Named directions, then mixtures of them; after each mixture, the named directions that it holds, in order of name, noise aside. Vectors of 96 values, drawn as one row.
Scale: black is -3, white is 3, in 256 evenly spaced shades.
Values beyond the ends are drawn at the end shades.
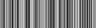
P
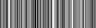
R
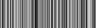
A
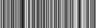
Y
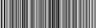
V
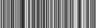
Y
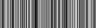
A, P, Y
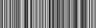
V, Y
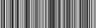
P, V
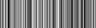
R, V, Y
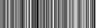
A, R, Y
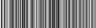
V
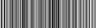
V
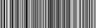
P, R, V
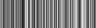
Y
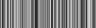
A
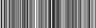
A, R, V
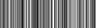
A, R, Y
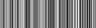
P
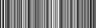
V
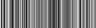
P, V, Y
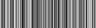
A, V, Y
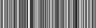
P, V, Y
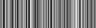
P, R, Y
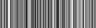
R, V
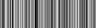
A, P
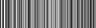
V
